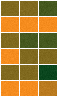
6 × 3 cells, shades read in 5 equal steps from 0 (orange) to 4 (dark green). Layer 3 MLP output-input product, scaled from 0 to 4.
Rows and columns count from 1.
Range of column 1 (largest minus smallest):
2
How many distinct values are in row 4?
2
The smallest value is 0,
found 6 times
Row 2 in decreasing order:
0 0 0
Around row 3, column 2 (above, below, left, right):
0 2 2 3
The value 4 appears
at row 5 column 3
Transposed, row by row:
2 0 2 0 2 0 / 2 0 3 2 2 0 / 3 0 3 2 4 1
